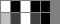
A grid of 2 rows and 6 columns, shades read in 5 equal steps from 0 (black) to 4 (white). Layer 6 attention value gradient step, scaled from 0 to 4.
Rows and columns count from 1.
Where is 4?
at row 1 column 1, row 1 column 3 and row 2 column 3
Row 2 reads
3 1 4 1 0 2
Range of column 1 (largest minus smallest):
1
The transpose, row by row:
4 3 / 0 1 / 4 4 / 0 1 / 0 0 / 2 2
